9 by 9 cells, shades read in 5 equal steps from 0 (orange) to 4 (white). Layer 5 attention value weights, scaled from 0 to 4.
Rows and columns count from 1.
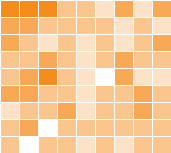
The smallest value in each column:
0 0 0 1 2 2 1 1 1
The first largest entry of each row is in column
6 7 3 5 6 5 1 3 2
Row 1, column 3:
0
